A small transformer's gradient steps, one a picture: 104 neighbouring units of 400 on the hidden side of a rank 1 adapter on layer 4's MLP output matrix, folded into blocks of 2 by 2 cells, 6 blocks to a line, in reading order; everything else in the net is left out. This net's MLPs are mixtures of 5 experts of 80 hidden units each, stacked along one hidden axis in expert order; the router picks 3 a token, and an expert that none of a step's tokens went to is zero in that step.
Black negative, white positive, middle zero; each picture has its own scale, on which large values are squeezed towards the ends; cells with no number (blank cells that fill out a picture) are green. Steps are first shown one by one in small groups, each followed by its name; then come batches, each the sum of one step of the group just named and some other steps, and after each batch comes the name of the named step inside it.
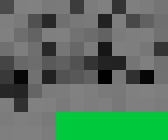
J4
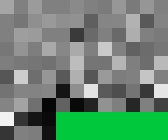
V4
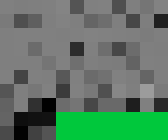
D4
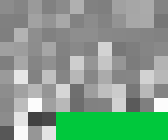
D4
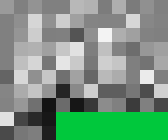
V4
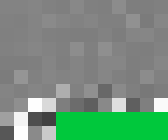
V4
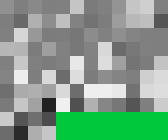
D4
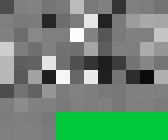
J4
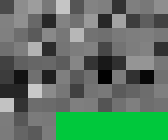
J4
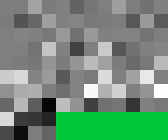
D4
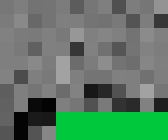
D4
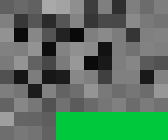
V4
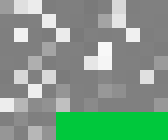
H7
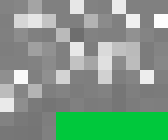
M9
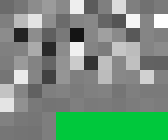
M9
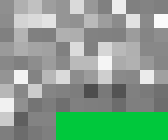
M9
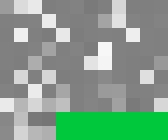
H7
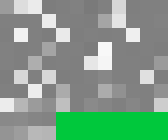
H7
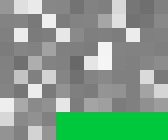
H7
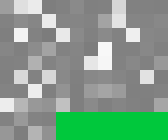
H7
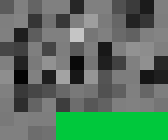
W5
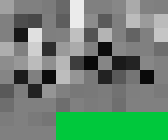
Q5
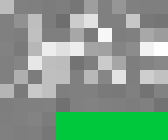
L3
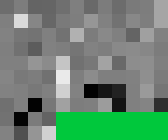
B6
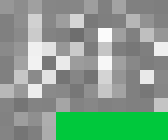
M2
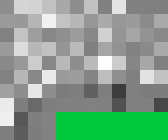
M2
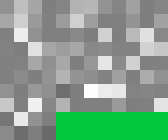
L3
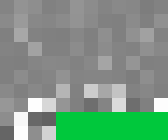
Q5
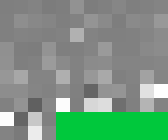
B6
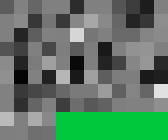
W5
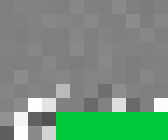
Q5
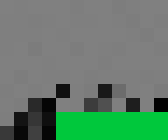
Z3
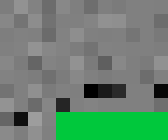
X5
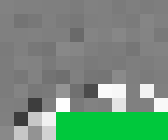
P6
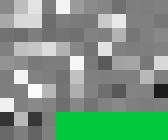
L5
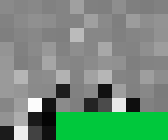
Z3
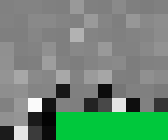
Z3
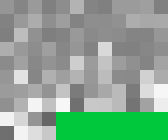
L5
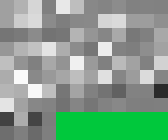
L5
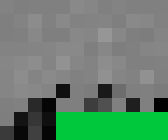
Z3
